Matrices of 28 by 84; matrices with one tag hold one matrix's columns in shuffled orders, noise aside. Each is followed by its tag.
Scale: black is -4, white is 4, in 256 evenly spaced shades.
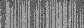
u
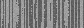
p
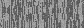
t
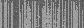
u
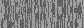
t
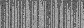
u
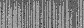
u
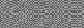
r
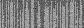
u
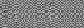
r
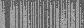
u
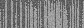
u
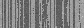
p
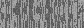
t
